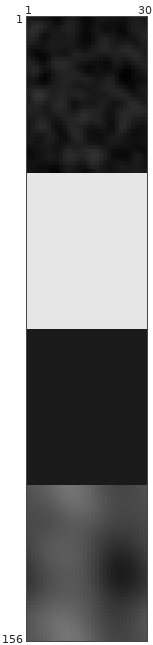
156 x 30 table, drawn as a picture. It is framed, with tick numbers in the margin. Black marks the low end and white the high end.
The table splits into 4 rows of 1 panel. Panel 1,1: very low, blotchy, faint in contrast. Panel 2,1: very high, flat. Panel 3,1: very low, flat. Panel 4,1: low, smooth.
